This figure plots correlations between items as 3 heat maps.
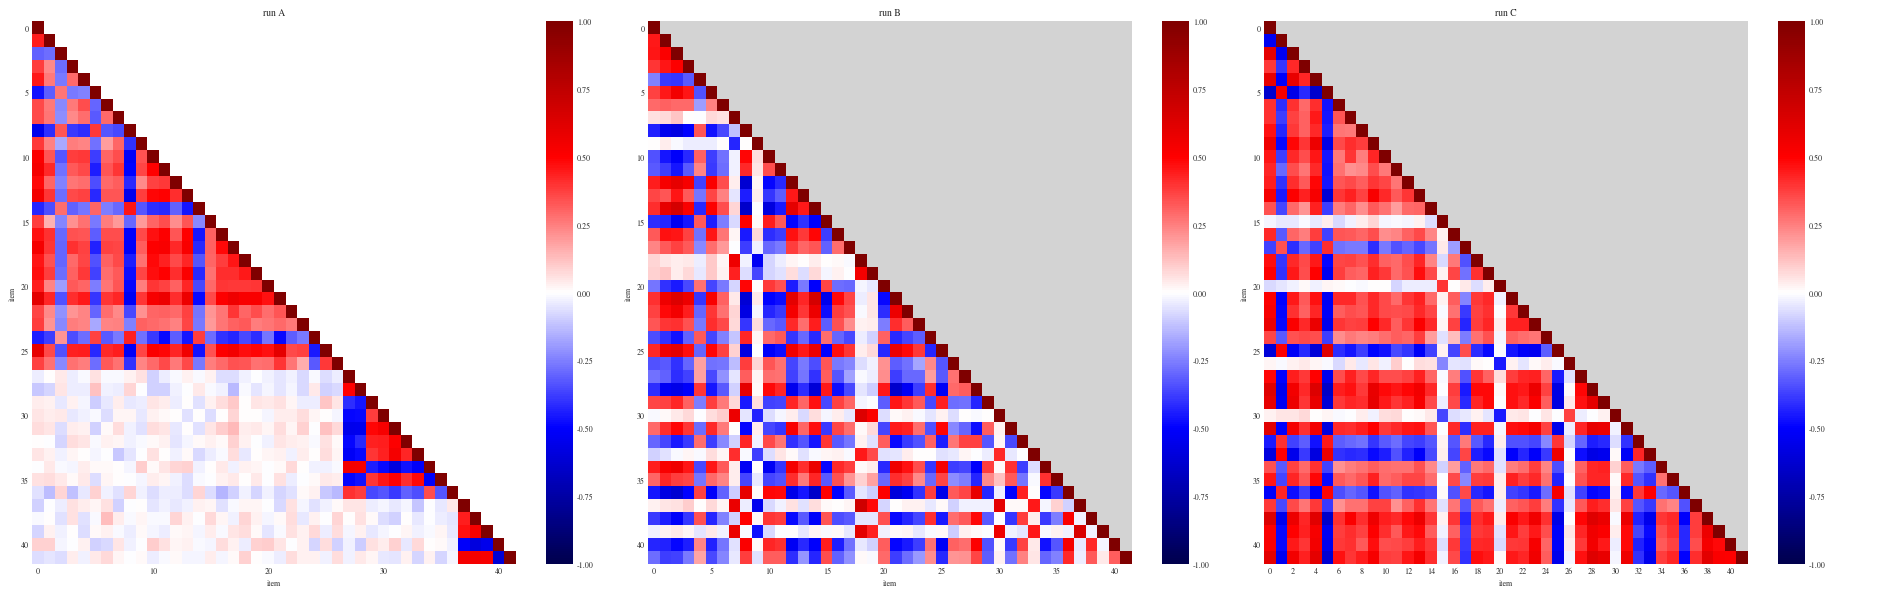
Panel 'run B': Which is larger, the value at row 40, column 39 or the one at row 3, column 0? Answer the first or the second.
the second
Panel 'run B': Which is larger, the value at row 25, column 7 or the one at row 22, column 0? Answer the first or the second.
the second
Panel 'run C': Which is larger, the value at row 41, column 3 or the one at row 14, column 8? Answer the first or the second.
the first
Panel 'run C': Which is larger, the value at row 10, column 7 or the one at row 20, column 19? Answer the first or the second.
the first
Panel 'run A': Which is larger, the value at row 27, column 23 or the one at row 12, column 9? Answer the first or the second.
the second
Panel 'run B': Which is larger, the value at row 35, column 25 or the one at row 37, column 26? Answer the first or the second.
the first
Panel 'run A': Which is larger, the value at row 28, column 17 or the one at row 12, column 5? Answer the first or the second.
the first
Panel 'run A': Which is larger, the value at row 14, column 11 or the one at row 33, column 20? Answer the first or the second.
the second
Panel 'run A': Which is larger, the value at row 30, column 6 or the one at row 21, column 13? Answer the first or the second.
the second
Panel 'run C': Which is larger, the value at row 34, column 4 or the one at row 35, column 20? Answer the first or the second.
the first
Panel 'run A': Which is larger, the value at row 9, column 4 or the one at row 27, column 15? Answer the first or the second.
the first
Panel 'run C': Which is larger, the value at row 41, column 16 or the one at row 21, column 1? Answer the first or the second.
the first
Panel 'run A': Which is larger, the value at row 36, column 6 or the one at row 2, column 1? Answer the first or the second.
the first
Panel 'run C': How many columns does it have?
42
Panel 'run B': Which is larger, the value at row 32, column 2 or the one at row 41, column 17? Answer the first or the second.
the second
